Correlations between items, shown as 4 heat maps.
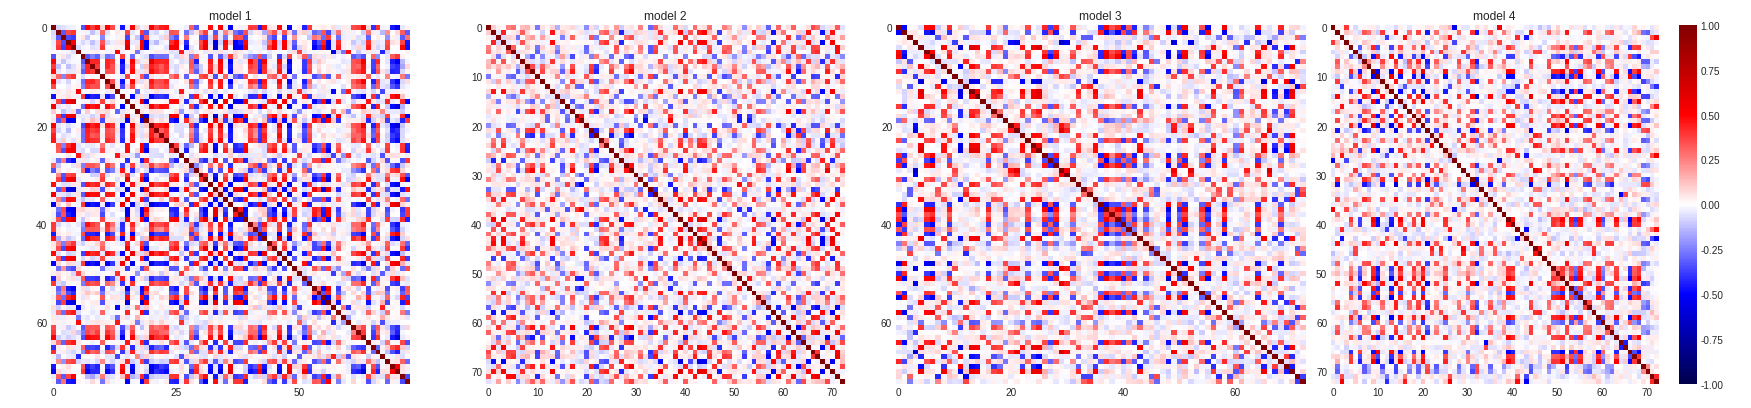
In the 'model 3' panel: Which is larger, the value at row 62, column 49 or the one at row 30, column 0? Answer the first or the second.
the first
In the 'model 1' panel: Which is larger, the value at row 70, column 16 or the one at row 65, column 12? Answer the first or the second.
the second
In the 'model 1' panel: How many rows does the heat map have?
73
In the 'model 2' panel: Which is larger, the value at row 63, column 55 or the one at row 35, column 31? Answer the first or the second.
the second
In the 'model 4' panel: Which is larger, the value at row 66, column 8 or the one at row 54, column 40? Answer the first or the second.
the first
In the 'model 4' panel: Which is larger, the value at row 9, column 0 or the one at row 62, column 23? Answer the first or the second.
the second
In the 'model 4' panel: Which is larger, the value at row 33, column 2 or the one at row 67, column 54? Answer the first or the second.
the first
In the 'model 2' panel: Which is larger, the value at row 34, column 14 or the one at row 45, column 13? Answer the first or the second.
the second
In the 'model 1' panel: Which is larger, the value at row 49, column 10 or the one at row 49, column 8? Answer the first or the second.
the second
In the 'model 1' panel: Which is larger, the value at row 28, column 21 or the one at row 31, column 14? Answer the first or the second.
the first
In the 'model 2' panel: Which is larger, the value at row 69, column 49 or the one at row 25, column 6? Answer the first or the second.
the first
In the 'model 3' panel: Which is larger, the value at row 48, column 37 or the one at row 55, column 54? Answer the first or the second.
the second
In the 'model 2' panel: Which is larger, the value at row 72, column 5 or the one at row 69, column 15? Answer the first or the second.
the first
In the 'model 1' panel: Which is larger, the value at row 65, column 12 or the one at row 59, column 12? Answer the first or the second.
the second
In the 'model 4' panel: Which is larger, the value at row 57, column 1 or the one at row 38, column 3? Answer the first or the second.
the first
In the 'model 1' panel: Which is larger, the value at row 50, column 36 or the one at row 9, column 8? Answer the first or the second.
the second
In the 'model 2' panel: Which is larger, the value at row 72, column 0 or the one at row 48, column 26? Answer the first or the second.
the second
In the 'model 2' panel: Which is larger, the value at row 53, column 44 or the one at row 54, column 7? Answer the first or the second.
the second
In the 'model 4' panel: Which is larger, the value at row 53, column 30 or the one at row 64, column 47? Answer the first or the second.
the first
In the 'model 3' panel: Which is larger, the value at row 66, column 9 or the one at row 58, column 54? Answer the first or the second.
the second
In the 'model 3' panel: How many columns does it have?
73
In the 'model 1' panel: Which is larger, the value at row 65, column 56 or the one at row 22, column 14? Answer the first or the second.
the first
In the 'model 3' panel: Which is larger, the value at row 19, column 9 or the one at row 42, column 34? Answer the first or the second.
the second
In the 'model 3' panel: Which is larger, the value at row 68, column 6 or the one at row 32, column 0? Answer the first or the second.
the first
